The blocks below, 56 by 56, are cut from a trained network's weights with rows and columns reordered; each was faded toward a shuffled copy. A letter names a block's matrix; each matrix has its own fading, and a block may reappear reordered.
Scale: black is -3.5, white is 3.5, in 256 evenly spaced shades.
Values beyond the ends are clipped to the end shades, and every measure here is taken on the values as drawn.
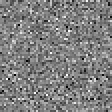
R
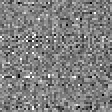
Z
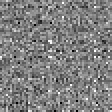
Z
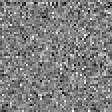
R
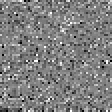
R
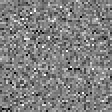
R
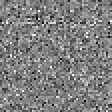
R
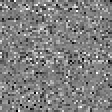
R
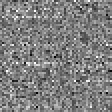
Z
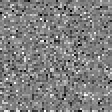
R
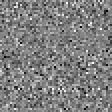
R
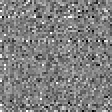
Z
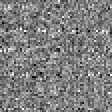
Z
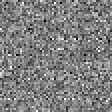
Z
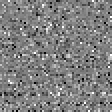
R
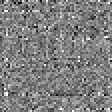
Z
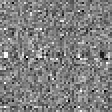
Z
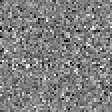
R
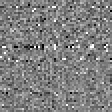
Z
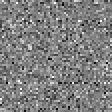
R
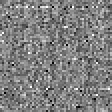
Z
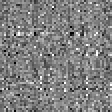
Z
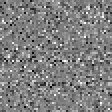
R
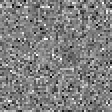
R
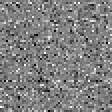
R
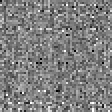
Z
